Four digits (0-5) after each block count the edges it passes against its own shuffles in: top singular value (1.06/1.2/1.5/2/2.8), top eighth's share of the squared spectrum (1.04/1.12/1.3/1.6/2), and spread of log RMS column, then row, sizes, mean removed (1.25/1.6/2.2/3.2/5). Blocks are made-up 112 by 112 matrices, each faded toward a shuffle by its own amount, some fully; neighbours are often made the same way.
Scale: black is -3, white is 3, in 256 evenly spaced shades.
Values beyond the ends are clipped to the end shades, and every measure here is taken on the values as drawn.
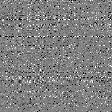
4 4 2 3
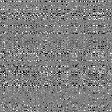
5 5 3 4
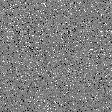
2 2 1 1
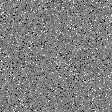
1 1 0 0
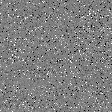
2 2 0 1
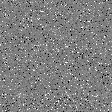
2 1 0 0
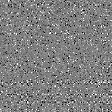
4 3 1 2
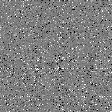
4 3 1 2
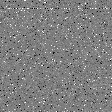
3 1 0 0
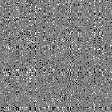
5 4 3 3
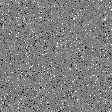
3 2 1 0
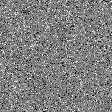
2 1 0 0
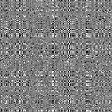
5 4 4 4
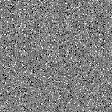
4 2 1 1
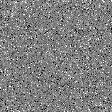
3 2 1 0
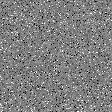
0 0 0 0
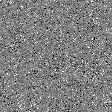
0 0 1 0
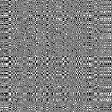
5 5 4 4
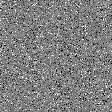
3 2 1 0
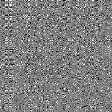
5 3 3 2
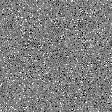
3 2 0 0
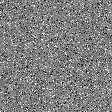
0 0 0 0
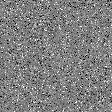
2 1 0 0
